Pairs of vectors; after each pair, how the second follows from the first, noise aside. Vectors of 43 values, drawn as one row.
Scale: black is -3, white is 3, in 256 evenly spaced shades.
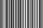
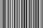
negated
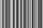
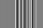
partly zeroed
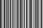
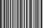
copied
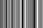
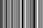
copied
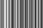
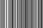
partly zeroed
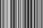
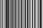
shuffled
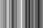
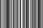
sign-scrambled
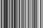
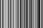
negated
